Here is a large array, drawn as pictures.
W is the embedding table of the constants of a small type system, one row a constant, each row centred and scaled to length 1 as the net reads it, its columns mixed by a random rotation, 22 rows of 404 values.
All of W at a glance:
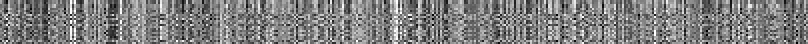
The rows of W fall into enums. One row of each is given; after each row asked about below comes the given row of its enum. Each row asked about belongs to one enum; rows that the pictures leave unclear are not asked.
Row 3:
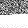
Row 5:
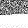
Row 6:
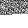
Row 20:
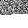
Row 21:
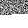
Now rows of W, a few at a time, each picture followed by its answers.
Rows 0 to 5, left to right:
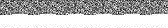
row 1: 5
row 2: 3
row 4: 6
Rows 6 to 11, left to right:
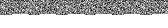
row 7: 20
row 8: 21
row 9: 20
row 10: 5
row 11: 6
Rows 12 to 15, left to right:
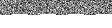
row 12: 20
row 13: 3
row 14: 5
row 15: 21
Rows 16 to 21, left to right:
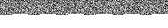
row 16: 6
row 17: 21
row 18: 3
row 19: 5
